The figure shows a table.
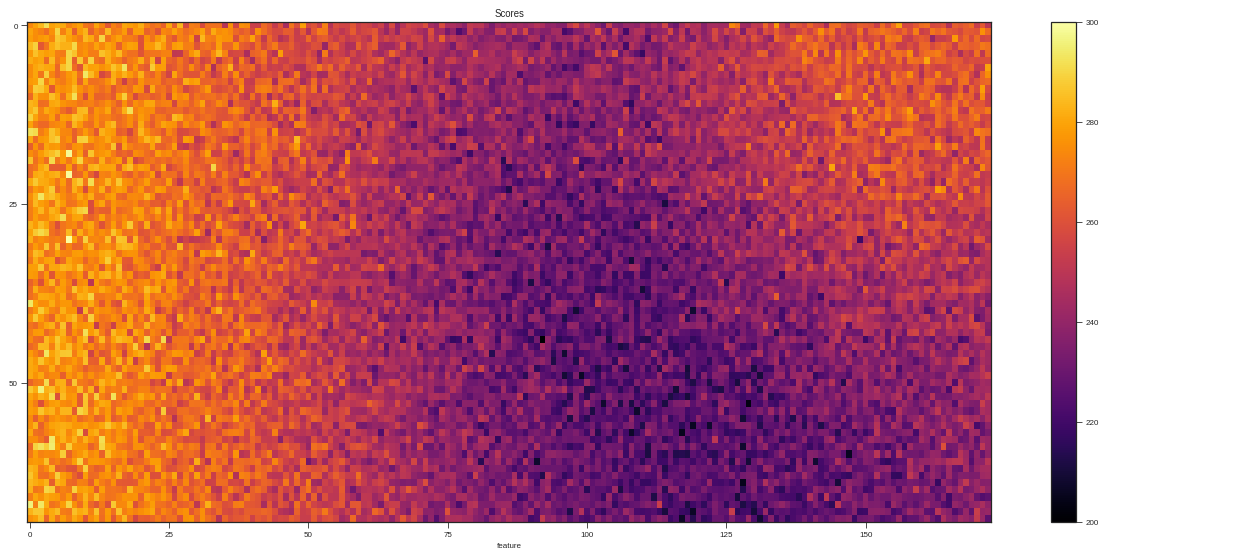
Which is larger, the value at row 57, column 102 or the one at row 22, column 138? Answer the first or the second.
the second
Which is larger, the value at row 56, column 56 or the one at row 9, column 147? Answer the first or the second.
the second
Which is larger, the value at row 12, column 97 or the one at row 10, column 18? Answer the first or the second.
the second
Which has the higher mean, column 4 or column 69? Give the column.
4
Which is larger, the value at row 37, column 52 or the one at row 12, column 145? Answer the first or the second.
the second
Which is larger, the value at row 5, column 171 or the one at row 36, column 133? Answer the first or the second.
the first
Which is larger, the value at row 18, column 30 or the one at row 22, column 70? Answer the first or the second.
the first
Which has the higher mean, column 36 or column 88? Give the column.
36
